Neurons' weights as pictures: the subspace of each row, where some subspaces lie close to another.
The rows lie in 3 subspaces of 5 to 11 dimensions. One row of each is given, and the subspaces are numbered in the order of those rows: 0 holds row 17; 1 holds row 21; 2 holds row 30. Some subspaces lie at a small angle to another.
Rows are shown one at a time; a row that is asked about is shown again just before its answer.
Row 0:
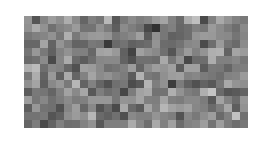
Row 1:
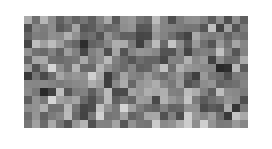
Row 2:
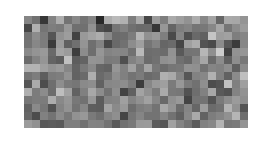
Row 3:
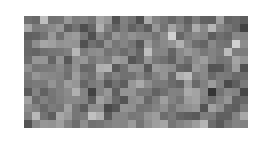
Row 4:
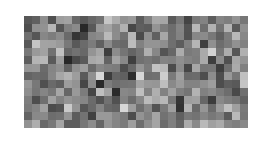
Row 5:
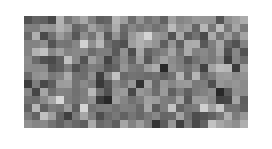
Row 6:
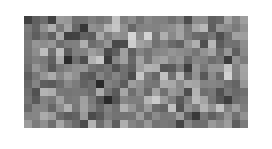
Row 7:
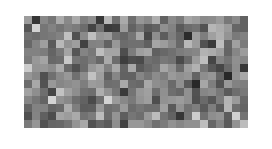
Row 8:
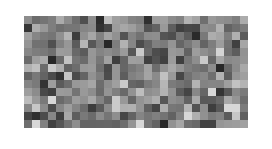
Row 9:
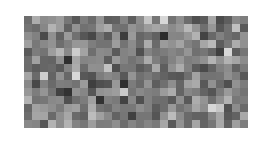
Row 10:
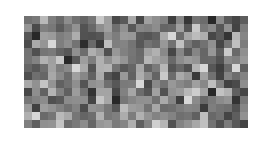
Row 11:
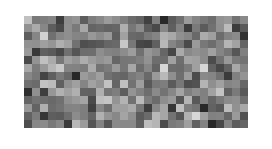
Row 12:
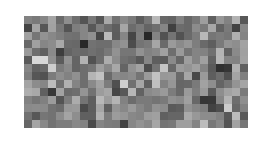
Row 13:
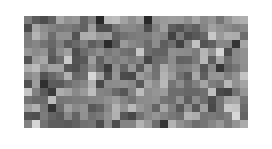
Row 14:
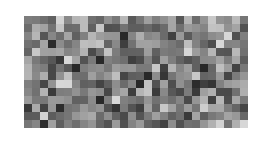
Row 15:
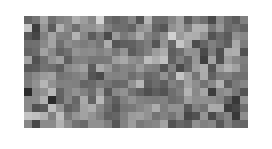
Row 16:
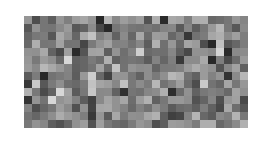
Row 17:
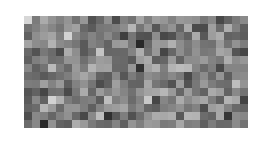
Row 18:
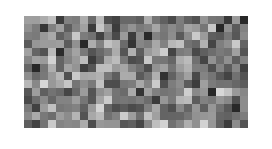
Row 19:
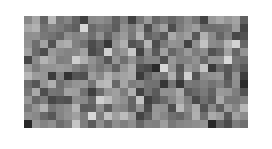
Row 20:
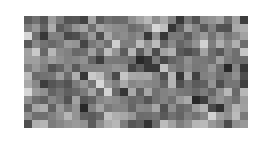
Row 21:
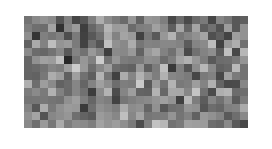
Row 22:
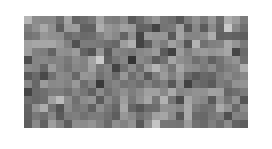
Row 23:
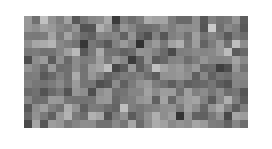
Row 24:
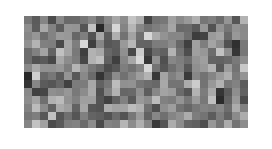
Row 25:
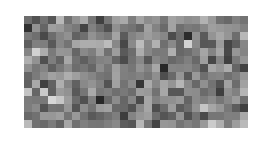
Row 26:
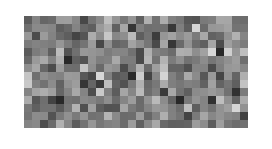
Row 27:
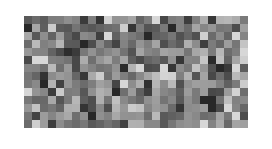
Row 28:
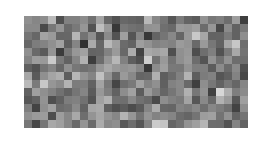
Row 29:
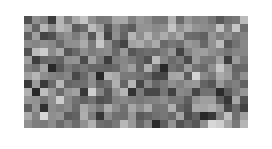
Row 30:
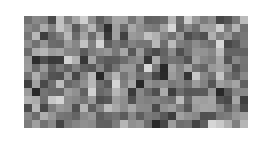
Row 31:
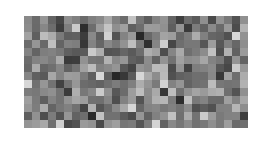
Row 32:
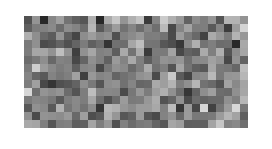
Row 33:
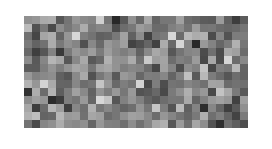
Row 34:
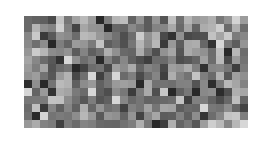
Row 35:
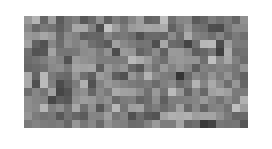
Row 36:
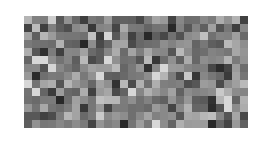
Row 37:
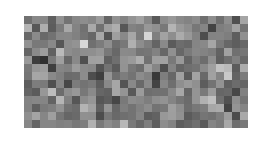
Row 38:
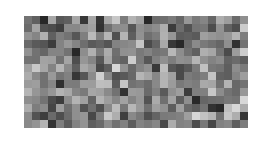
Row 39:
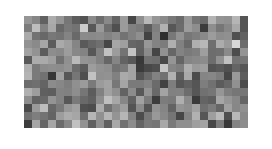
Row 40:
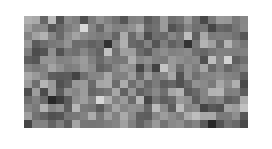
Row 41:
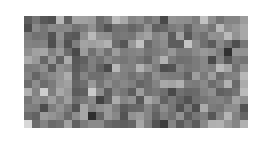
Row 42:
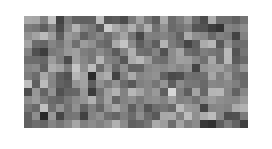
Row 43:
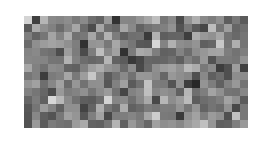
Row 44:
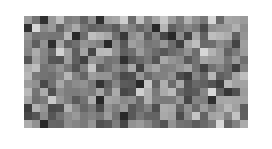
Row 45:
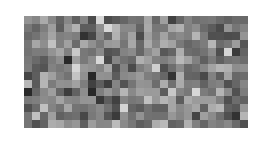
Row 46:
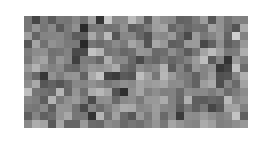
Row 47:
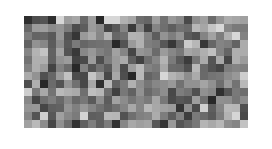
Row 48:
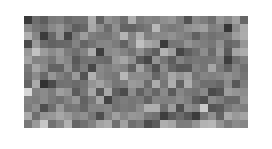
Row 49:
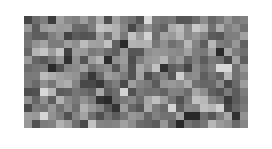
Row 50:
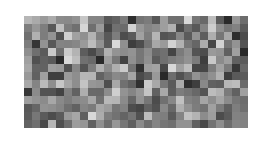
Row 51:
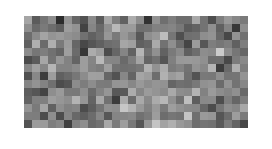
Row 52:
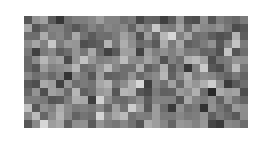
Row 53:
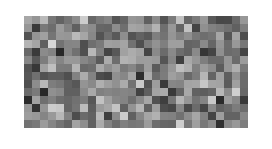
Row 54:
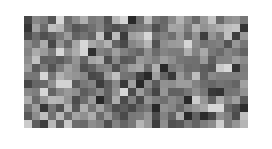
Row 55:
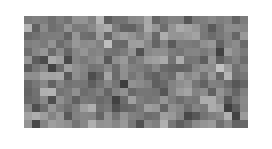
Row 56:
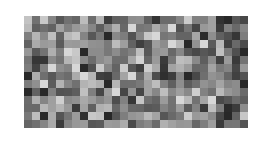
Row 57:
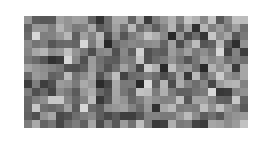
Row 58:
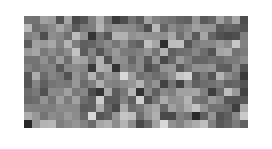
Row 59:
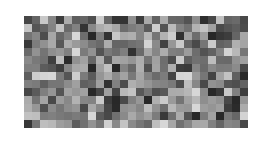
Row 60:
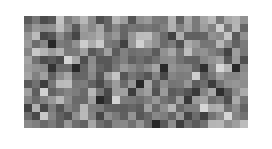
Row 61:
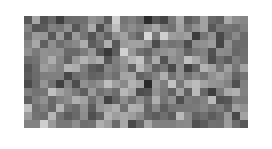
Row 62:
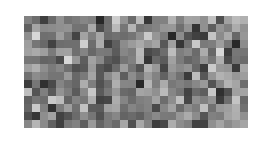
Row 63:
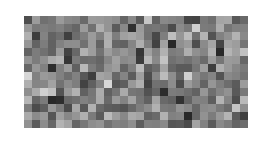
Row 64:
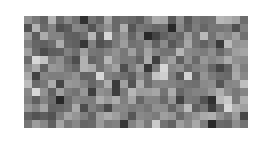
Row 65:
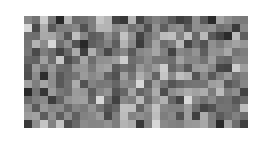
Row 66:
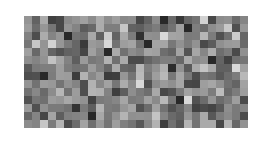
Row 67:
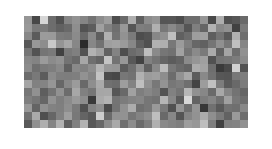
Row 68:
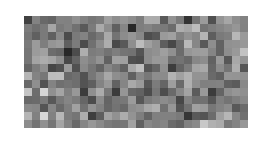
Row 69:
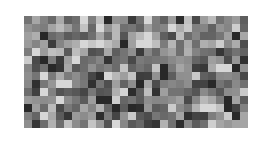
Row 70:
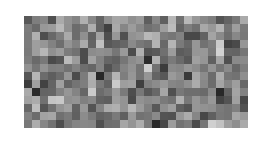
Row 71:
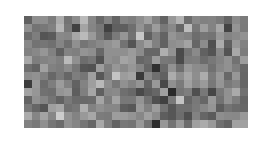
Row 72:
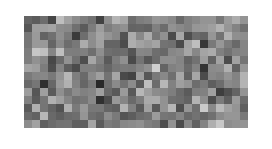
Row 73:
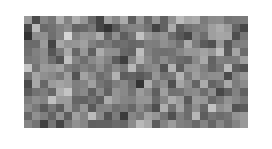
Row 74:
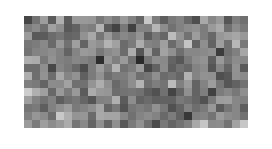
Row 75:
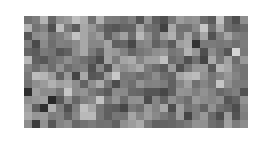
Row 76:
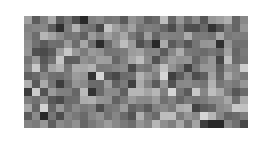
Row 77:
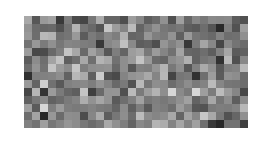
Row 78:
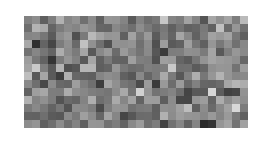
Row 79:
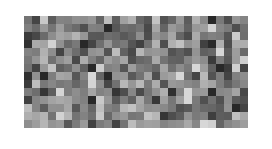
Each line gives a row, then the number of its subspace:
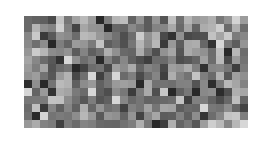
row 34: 1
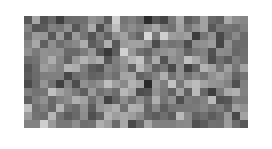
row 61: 0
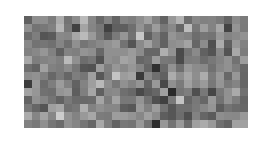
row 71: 0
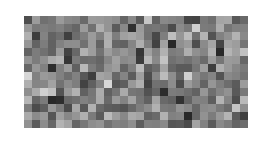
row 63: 1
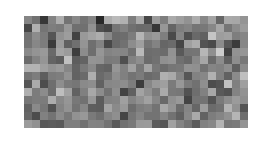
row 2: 0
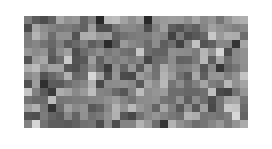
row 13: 1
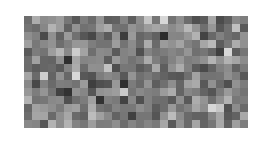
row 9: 0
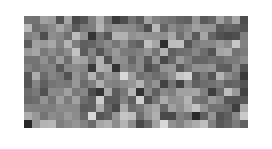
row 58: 0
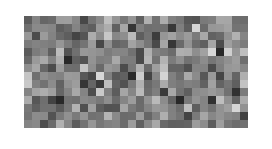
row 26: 1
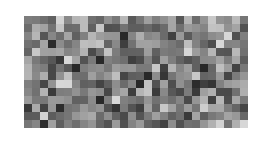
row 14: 1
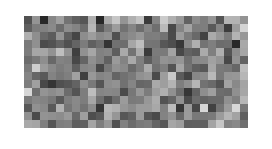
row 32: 0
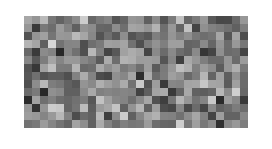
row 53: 0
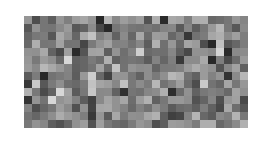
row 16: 0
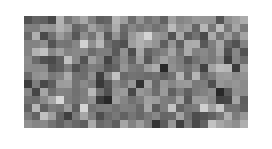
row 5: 1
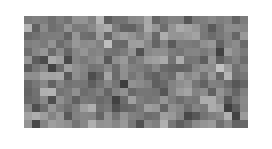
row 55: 2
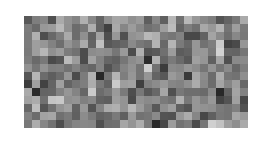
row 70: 2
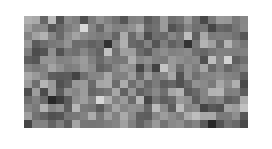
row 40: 0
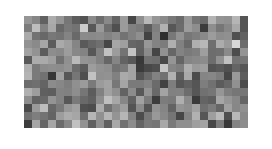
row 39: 0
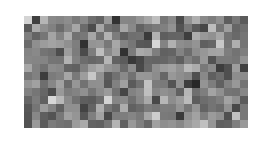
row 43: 0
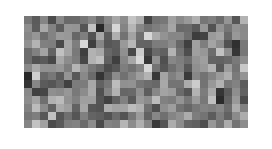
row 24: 2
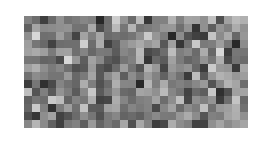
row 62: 1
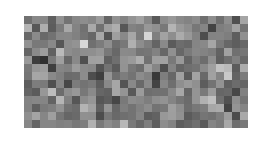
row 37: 2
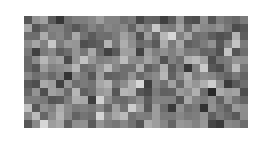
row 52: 0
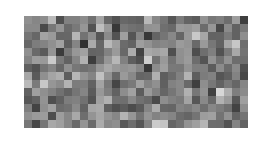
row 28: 2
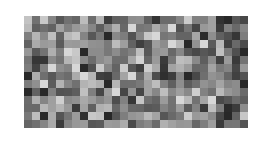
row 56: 2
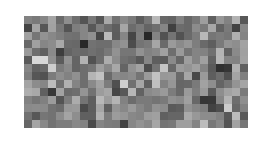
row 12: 2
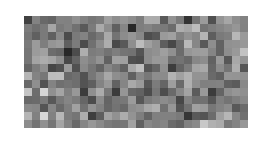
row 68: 2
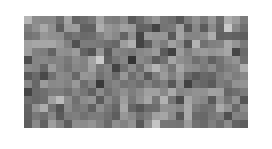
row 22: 0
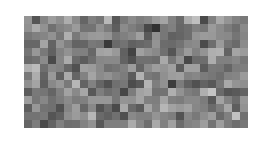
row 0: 0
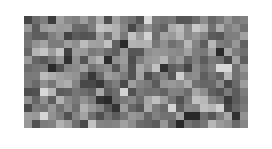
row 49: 1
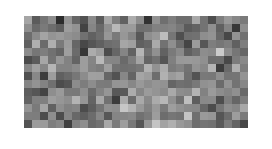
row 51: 0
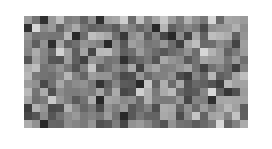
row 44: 0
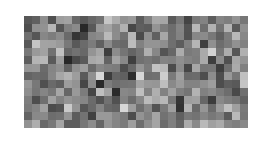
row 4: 1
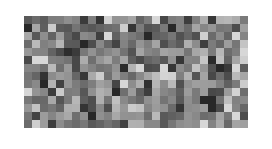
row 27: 2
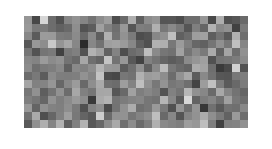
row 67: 0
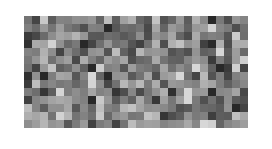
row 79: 1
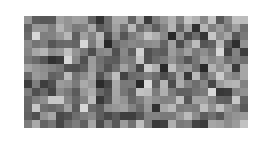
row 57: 1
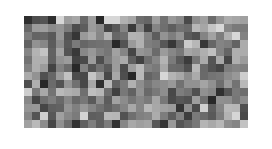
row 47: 1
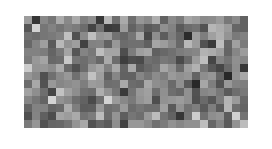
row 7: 0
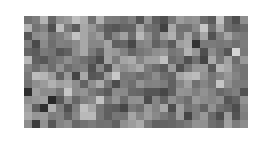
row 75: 0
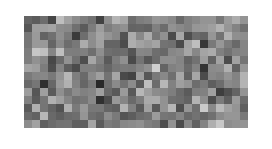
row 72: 1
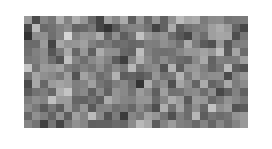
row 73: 0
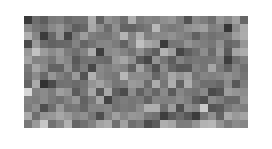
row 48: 0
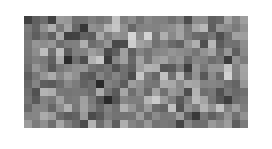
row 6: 1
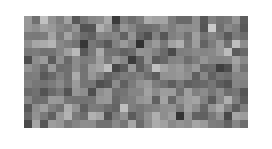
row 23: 0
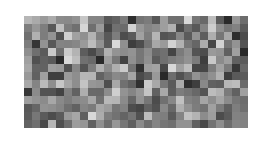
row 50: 2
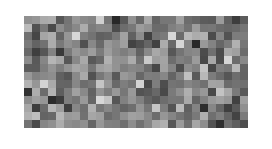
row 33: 1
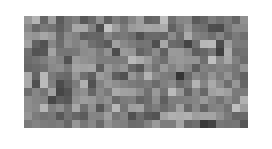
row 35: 0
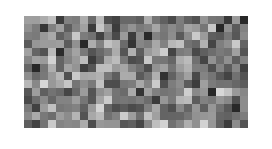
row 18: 2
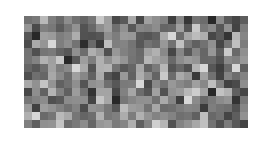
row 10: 1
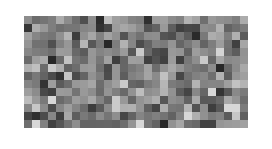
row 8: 2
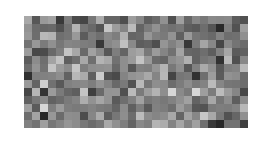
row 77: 2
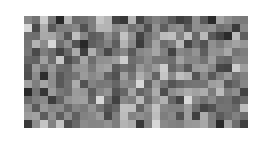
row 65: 0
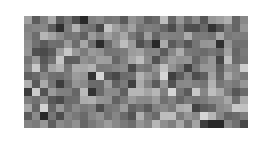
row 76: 2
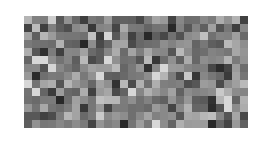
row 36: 2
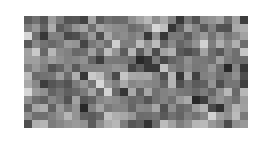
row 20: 0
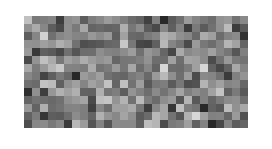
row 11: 0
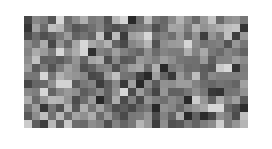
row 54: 0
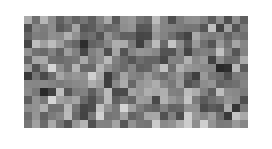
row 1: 1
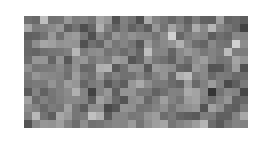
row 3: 0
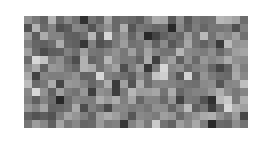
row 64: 2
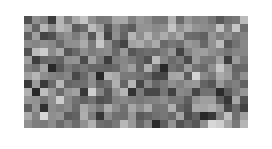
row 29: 2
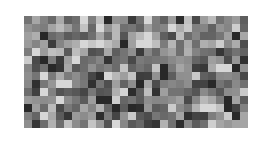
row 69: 1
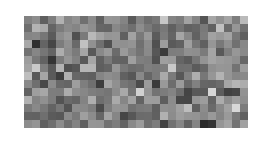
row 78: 2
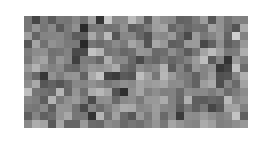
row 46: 0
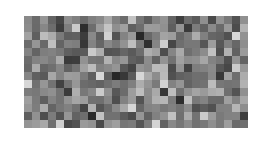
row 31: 0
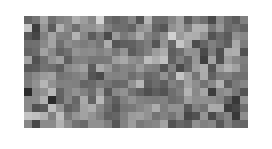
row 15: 1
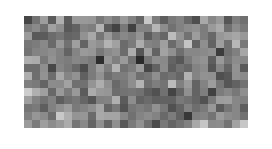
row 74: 0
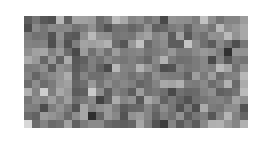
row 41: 0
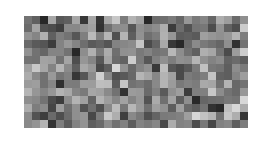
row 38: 0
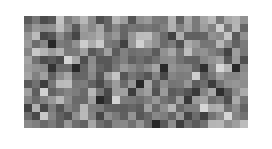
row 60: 1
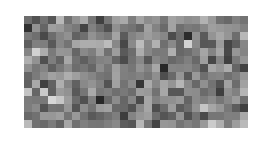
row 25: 0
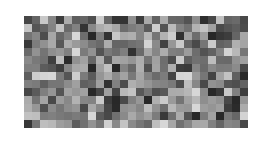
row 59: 0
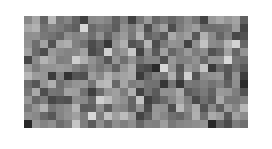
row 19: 0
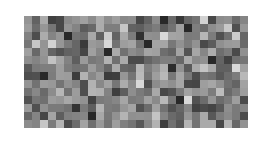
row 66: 0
